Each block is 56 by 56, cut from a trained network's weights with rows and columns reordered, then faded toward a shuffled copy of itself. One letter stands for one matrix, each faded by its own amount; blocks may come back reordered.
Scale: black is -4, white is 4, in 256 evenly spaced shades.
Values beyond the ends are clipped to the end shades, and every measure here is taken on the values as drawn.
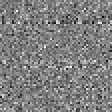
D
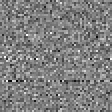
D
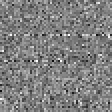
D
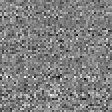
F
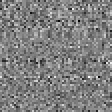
F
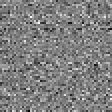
F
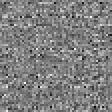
F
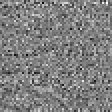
F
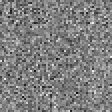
D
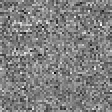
D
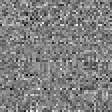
F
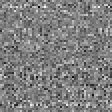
F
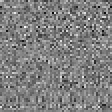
F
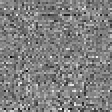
F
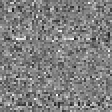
D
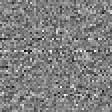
D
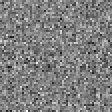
D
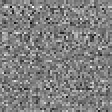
F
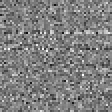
D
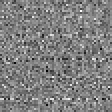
D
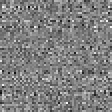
F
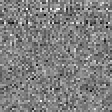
D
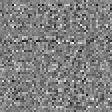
F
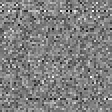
D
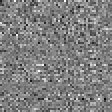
F
